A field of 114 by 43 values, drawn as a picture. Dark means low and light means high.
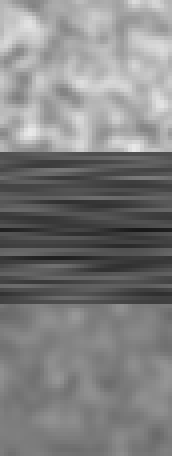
It is made of 3 by 1 panels. Panel 1,1: high, blotchy. Panel 2,1: low, streaked across. Panel 3,1: middling, blotchy, faint in contrast.
